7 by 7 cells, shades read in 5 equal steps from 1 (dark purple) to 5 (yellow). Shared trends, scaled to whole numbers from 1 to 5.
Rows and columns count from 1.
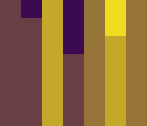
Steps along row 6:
same up down up up down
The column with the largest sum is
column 6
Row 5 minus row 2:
0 0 0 1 0 -1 0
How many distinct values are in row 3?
4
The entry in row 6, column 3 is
4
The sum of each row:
19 20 19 20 20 20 20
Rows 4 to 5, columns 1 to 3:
2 2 4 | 2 2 4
